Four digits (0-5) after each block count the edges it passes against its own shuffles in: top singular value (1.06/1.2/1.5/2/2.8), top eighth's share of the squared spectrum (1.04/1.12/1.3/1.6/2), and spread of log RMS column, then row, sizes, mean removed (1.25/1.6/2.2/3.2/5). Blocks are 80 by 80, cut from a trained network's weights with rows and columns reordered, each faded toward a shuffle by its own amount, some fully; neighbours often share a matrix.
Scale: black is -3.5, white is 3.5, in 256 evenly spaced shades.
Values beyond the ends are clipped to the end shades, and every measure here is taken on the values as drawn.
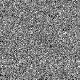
2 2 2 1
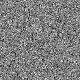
0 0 0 0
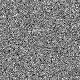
1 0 0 0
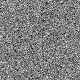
0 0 0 0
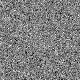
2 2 0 1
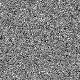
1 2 0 0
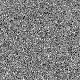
1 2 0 0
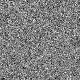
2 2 0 0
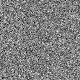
1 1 0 0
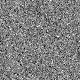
0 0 0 0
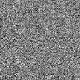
3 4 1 2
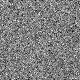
0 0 0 0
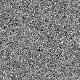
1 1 0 0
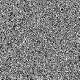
2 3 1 0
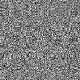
3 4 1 2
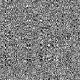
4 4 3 2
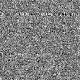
3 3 0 2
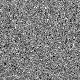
1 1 0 0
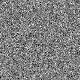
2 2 0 1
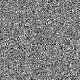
3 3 0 2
